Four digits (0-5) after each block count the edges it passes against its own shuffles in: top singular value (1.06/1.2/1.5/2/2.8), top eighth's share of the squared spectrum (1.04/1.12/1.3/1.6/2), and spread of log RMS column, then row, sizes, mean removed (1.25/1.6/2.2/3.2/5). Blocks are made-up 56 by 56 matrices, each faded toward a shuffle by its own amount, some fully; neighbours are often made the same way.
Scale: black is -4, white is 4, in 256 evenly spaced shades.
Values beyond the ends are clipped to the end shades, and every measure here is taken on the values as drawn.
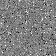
0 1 0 0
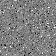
0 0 0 0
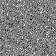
0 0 0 0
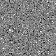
3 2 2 1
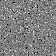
0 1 0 0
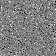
0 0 0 0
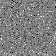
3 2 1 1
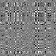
5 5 3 3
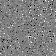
2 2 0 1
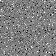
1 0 0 0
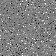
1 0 0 0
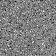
0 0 0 0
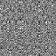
4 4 2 2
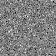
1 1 0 0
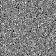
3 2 0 0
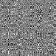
4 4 3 2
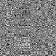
4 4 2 2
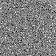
1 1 0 0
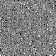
3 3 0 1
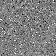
1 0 0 0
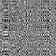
4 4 3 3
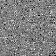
3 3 1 1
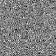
3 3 1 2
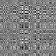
5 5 3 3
